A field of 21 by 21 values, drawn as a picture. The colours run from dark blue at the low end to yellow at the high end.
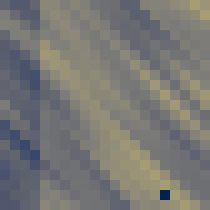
Streaks slant down to the right. One lone cell stands out, far lower than its neighbours. The right part is higher, past a seam about 20% of the way across. Neither half mirrors the other.
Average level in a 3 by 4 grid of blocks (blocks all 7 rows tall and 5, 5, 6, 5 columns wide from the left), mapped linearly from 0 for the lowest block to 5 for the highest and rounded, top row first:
2 5 2 4
0 4 4 4
0 2 5 3
